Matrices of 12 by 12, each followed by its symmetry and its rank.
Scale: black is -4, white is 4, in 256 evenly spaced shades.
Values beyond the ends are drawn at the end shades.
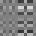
neither, rank one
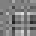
antisymmetric, rank two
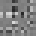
antisymmetric, rank two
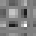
symmetric, rank one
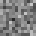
neither, full rank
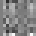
neither, rank two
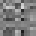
neither, rank two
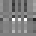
neither, rank one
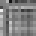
antisymmetric, rank two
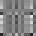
neither, rank one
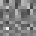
neither, rank two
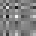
symmetric, rank one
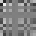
symmetric, rank one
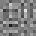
antisymmetric, rank two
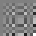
symmetric, rank one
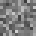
neither, full rank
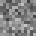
neither, full rank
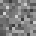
neither, full rank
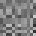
neither, rank two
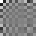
symmetric, rank one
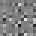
antisymmetric, rank two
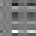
neither, rank one
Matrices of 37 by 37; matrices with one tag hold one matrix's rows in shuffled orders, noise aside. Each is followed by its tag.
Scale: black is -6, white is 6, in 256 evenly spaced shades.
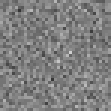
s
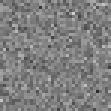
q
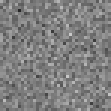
s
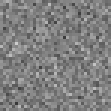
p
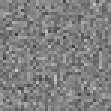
p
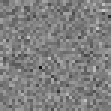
q
